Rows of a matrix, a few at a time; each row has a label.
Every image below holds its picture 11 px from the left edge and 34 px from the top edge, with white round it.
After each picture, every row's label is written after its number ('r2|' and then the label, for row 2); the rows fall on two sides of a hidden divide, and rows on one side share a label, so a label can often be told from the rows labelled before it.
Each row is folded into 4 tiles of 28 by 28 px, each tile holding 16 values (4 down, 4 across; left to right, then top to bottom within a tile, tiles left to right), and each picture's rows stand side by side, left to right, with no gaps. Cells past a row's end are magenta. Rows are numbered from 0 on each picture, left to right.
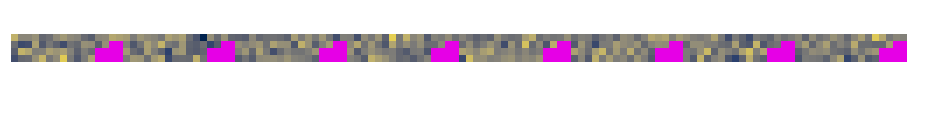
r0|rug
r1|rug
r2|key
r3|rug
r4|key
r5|key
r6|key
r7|key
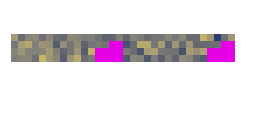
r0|key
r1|key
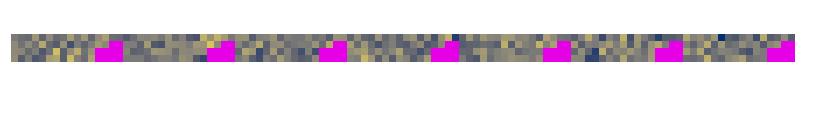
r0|key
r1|key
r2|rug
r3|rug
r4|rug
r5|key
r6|rug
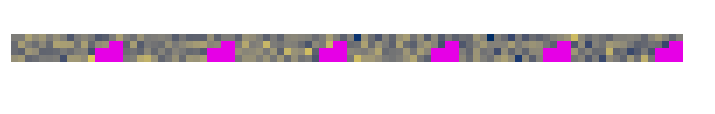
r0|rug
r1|rug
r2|key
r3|key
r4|key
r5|rug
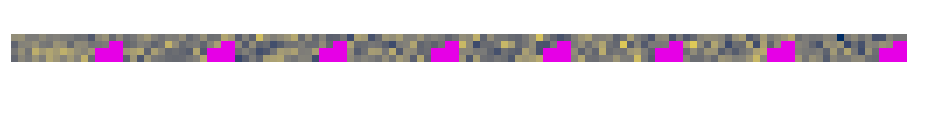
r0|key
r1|rug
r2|key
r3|key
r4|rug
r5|key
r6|key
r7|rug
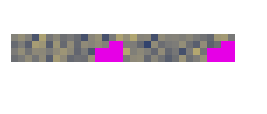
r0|rug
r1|rug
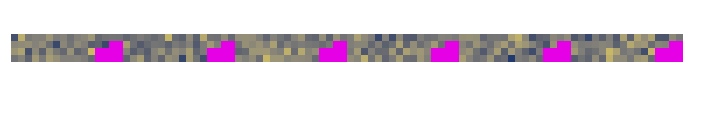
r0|key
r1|key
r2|key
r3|key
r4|rug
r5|key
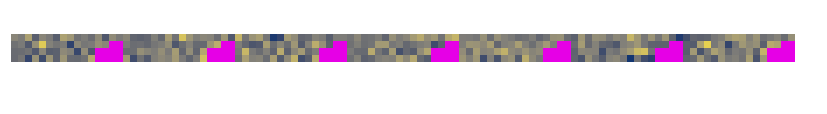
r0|rug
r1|rug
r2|rug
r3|key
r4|key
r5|key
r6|key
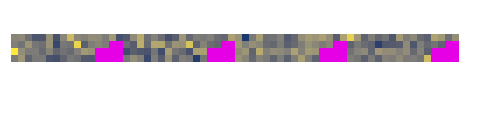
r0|key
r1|key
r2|key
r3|rug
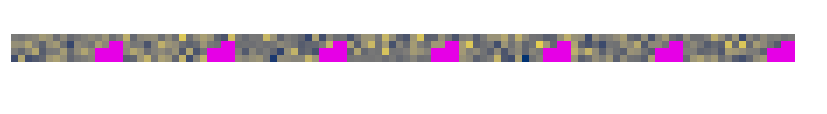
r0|key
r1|rug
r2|rug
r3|key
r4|rug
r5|rug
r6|rug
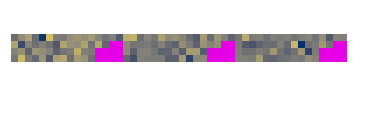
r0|key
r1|rug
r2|rug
